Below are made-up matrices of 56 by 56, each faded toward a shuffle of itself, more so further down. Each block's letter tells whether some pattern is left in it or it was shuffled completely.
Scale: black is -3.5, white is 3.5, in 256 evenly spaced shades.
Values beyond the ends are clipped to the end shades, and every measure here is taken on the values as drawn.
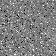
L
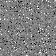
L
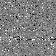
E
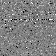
E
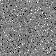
L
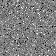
L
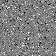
L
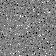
L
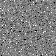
L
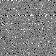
E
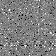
E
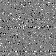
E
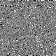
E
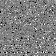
E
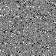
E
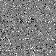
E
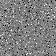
L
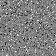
L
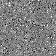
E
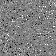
L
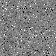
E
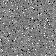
L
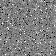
L
